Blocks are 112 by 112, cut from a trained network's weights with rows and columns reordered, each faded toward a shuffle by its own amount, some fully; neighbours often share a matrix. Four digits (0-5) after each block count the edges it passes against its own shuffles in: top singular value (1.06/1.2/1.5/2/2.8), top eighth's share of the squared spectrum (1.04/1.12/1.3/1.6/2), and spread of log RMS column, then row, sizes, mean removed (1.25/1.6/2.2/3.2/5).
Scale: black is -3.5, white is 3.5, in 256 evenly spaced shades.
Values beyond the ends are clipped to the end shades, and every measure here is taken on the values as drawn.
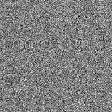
4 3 1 1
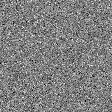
0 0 0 0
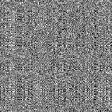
4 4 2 3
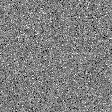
2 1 0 0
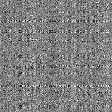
4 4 1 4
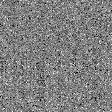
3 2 0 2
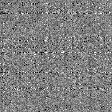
4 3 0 3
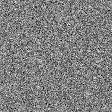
2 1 0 0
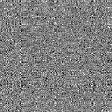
4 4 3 2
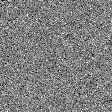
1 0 0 0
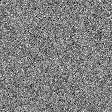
1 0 0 0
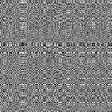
5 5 3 4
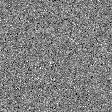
2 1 0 0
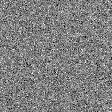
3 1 0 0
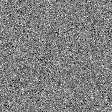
1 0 0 0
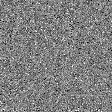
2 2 0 1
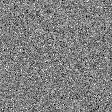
0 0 0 0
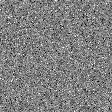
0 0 0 0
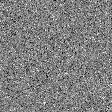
0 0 0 0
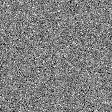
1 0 0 0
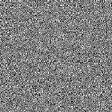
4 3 2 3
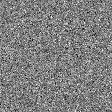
2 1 0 0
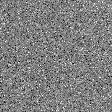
1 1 0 0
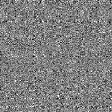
3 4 2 3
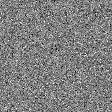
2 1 0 0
